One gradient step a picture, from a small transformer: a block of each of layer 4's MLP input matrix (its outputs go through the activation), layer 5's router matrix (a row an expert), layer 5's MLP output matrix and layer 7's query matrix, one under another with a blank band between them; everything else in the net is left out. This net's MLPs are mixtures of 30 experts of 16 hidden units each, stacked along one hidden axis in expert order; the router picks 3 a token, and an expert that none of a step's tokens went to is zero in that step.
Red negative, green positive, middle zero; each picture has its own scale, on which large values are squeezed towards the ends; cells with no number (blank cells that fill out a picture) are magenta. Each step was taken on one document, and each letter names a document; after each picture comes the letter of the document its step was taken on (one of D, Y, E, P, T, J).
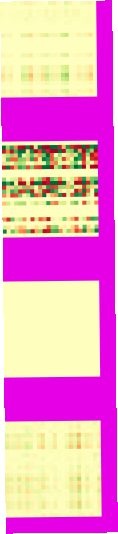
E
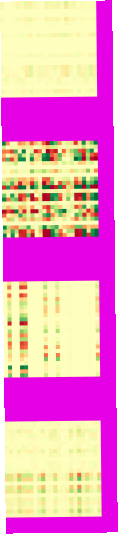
E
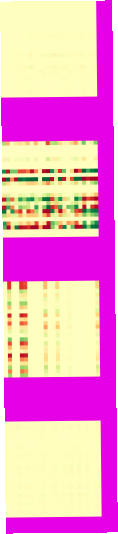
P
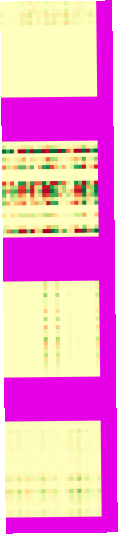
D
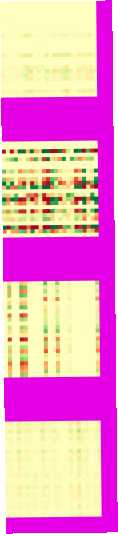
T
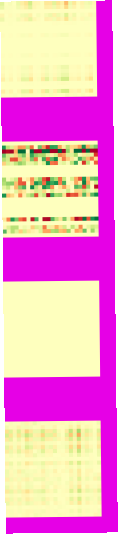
E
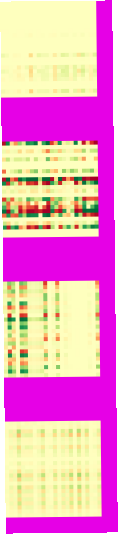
P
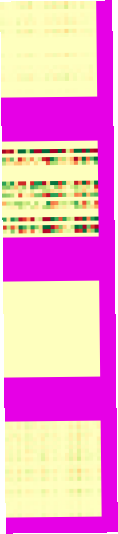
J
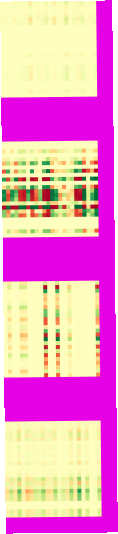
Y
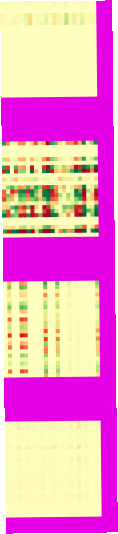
Y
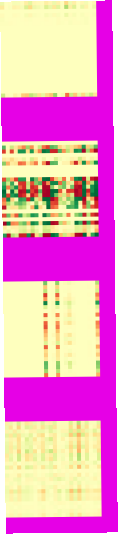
D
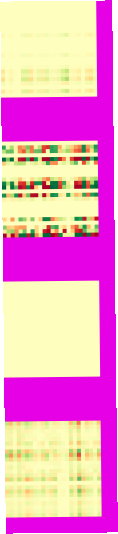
D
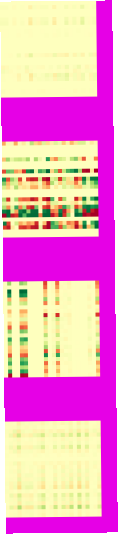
P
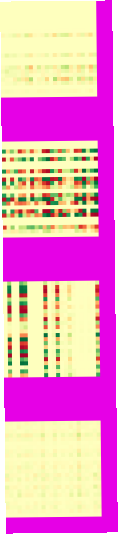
T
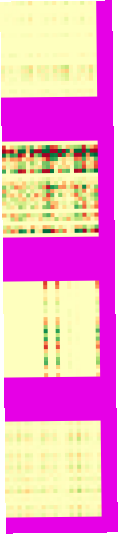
E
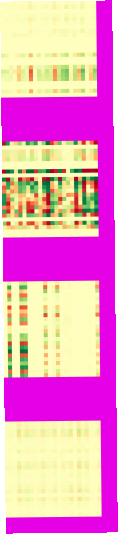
P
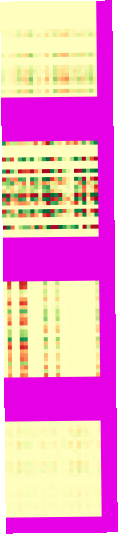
T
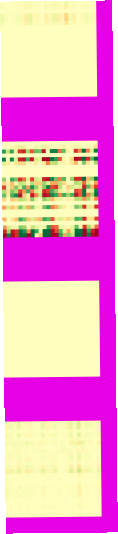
D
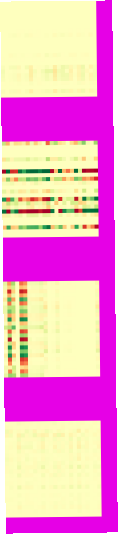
T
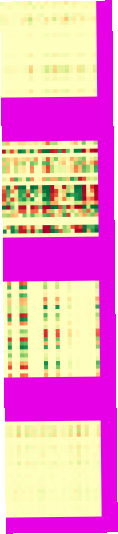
Y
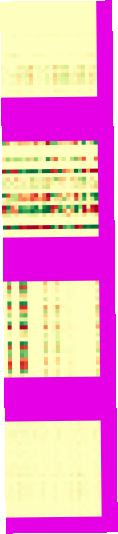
T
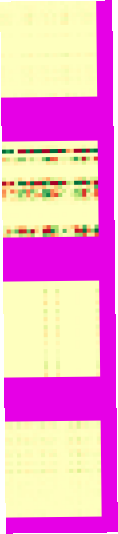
D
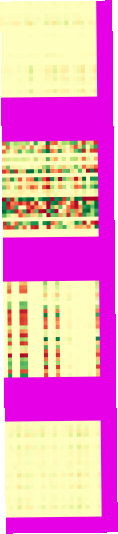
P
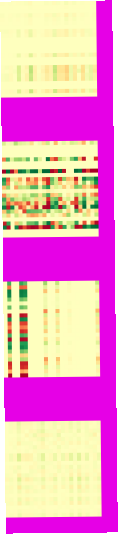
P
